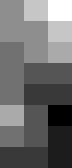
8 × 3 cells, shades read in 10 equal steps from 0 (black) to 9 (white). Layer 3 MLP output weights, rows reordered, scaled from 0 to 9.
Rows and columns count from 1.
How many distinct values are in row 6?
3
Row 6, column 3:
0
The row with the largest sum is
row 1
